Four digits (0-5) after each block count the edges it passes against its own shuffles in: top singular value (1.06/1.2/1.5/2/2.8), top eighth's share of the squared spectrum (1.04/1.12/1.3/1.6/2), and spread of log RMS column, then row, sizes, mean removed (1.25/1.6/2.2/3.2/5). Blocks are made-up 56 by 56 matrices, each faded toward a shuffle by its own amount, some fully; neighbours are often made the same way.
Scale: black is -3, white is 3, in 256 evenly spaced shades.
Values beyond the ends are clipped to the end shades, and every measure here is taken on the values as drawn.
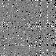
2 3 2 2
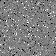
0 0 0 0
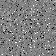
1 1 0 1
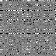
4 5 2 3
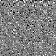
3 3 1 2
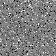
0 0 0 0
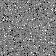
0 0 0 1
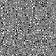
3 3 1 1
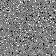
0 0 0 0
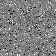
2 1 0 0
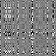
4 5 4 3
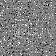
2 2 1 0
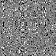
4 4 2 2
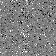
2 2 1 0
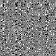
3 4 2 2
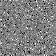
2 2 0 0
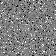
0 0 0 0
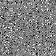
2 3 1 1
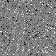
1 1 0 0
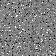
0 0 0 0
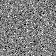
0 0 0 0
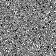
0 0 0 0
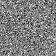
0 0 0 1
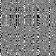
4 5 3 2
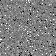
2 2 1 0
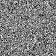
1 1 0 0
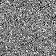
1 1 0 0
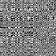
5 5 3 3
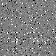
3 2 1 1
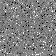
2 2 0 0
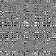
4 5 2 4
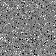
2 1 0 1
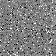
1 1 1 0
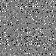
3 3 1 2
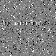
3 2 0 1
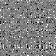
4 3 2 2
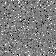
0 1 0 0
